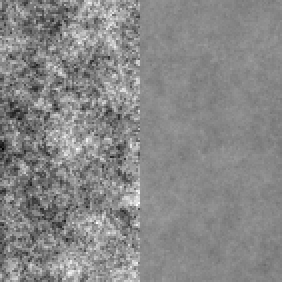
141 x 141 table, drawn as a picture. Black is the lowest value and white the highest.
A vertical seam about 50% of the way across splits the table, and the right part is calmer. A few values lie far out on both sides of the bulk. The texture is blotchy. The halves do not mirror each other.
